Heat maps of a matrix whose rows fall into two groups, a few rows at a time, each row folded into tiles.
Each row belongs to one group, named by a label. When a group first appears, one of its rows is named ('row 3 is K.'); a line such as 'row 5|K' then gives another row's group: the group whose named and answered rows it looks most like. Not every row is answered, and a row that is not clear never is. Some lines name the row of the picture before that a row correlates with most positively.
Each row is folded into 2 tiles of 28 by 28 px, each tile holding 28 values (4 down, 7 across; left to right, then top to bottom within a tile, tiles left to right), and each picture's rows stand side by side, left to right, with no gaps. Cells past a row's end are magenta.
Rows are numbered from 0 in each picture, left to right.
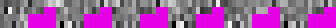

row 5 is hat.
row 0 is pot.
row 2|hat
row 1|hat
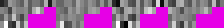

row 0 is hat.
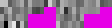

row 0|hat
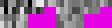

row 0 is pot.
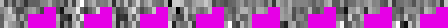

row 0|pot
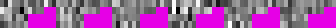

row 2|hat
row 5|hat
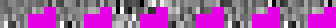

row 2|pot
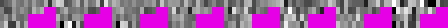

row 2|hat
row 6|pot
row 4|pot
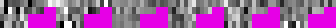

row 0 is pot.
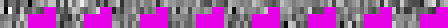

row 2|hat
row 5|hat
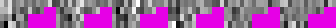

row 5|hat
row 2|pot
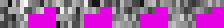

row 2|pot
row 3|pot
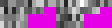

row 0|pot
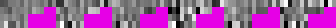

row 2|hat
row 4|hat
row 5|hat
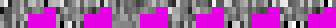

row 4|hat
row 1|hat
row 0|hat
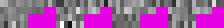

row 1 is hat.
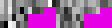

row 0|hat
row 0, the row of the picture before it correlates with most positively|0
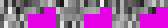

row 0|pot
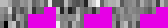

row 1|pot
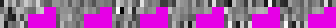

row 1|pot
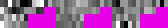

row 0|pot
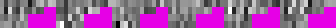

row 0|pot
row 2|hat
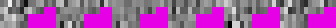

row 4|hat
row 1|hat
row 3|pot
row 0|pot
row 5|pot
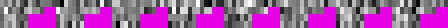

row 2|hat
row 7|pot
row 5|hat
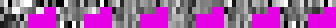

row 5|hat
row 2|hat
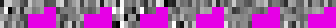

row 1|hat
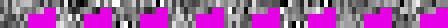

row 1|pot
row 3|pot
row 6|pot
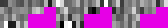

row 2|hat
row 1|hat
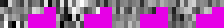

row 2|pot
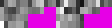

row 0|pot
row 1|pot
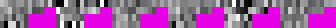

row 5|pot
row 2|pot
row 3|hat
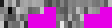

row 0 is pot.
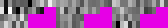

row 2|hat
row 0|pot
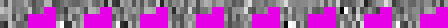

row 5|hat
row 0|hat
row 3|pot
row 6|pot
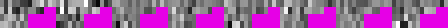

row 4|hat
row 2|hat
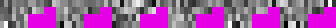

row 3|pot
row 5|hat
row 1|hat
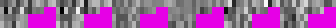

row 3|hat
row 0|pot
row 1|pot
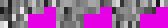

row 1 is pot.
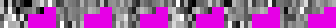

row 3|pot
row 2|pot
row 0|pot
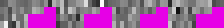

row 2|pot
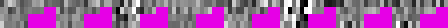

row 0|pot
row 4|pot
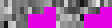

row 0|hat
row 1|pot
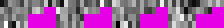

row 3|pot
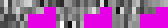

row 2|pot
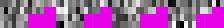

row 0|pot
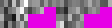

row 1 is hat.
